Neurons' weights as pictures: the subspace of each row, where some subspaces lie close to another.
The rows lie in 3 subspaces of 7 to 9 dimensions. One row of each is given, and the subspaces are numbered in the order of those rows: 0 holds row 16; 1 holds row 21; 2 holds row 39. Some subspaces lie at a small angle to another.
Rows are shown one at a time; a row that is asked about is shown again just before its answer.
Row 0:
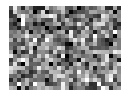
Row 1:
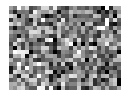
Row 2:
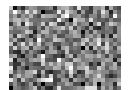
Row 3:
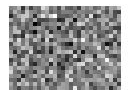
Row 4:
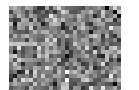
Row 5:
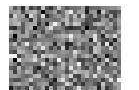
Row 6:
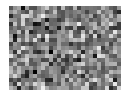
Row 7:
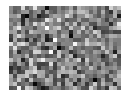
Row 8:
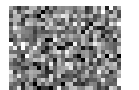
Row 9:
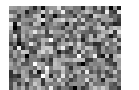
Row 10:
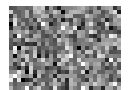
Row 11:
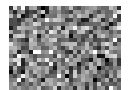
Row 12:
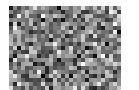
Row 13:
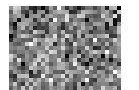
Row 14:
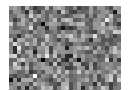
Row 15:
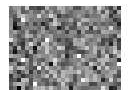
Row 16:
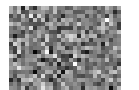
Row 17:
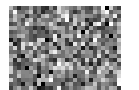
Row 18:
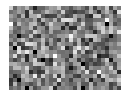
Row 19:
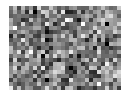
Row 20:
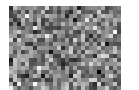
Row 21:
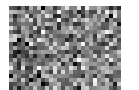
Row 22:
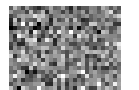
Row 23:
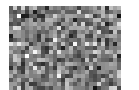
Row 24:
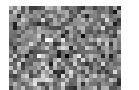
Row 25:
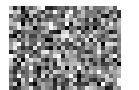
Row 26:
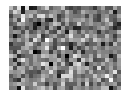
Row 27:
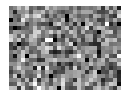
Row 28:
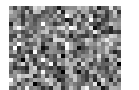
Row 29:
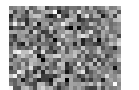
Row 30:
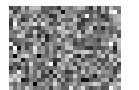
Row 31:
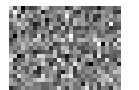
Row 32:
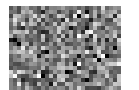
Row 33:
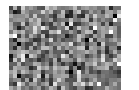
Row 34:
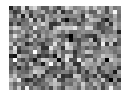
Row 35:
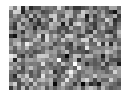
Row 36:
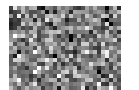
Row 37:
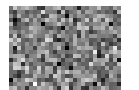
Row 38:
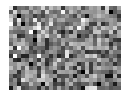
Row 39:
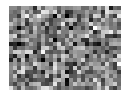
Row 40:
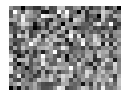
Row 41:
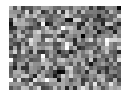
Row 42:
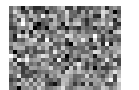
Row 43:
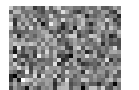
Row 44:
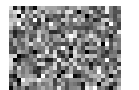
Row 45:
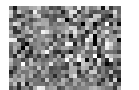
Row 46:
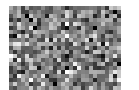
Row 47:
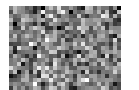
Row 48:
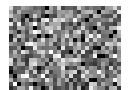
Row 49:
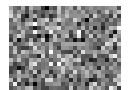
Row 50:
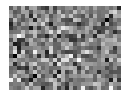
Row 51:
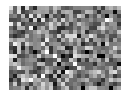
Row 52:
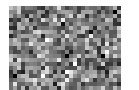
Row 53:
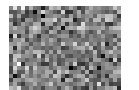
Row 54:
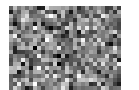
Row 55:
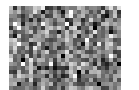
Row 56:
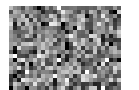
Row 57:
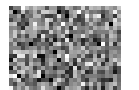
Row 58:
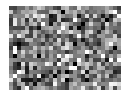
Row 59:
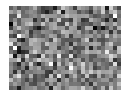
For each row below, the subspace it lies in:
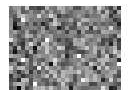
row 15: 1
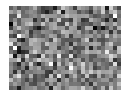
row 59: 1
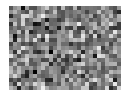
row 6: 0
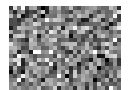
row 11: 1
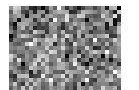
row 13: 1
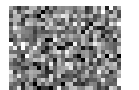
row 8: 1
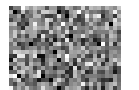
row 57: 2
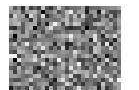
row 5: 2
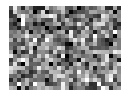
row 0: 2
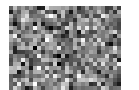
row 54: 2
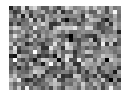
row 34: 2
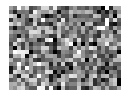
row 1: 1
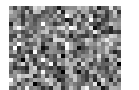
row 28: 2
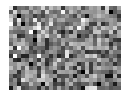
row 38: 1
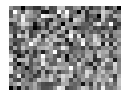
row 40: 2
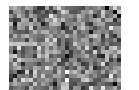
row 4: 0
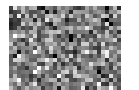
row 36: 0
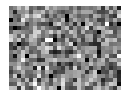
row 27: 2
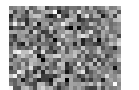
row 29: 2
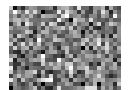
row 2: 1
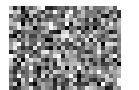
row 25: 2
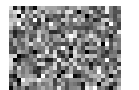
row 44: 0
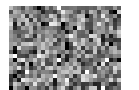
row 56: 2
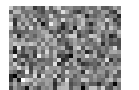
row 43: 0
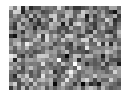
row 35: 1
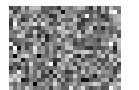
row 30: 1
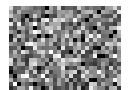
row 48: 0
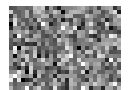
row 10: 0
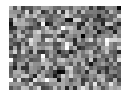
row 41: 2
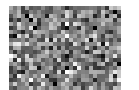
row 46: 0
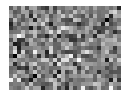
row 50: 0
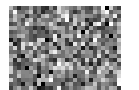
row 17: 1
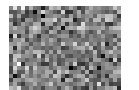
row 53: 2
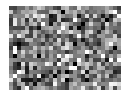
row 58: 2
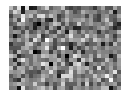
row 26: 1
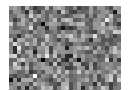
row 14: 0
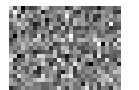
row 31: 2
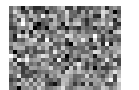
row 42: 0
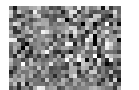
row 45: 1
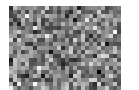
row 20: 0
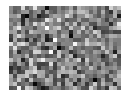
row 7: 0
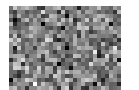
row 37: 2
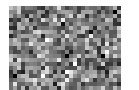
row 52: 2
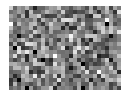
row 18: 0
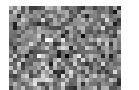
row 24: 1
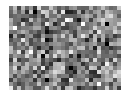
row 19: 2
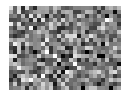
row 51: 0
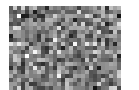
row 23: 2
